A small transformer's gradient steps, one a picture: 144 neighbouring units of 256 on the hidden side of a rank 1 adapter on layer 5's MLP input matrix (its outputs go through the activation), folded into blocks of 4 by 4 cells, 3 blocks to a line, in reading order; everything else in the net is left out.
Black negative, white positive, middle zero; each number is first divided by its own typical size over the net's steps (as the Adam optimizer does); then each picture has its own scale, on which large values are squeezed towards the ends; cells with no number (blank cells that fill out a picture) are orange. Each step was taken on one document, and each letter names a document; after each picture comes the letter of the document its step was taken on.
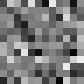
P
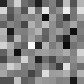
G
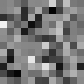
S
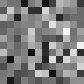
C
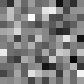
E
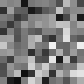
C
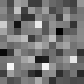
E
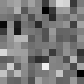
E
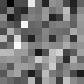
P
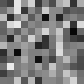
P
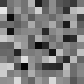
G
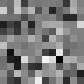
C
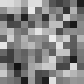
G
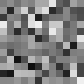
S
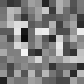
P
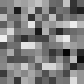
G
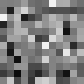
S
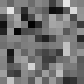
S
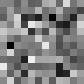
S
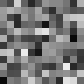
P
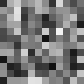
P
